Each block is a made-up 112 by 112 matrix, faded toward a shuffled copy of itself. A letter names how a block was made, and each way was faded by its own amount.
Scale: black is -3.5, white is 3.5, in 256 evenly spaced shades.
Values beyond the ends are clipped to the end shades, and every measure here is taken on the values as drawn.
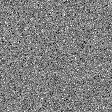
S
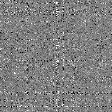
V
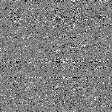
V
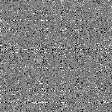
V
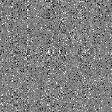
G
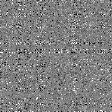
V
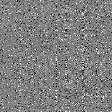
G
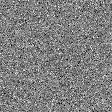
S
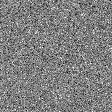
S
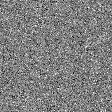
S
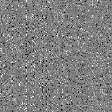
G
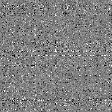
V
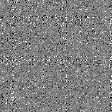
V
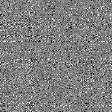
V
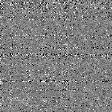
V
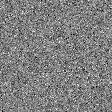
S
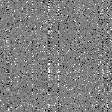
G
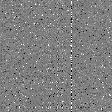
G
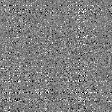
V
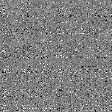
V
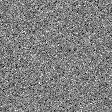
S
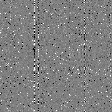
G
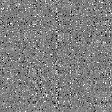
G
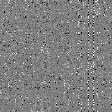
G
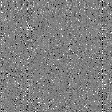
G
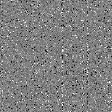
G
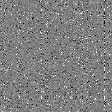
G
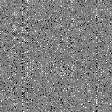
G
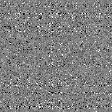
V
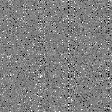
G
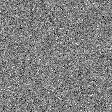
S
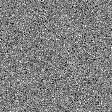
S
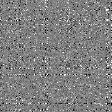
V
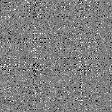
V
